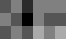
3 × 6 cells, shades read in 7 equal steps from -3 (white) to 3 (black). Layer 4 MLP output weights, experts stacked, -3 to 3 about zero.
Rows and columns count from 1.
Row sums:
3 6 0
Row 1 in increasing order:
0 0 0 0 1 2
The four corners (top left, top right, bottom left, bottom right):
1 0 1 -1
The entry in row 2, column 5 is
1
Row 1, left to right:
1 0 2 0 0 0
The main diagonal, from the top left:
1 1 1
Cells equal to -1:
2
